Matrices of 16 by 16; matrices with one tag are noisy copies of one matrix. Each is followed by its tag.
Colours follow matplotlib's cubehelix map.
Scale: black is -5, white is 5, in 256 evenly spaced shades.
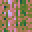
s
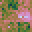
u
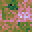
u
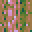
s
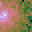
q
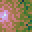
q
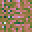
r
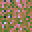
r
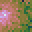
q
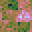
u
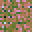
r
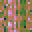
s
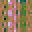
s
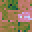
u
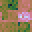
u
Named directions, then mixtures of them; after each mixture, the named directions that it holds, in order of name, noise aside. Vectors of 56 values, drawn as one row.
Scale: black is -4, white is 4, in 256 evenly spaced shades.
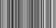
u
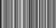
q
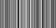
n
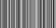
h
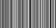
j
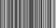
n, q, u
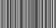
h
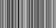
n, u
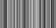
h, u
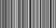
h, j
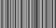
h, n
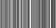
j, n, u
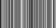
h, q, u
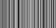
h, n, q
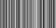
h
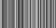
h, j, q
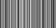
h, n, q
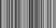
q, u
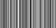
j, n, u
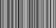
j, n, u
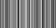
n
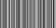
h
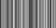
j, q, u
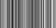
u
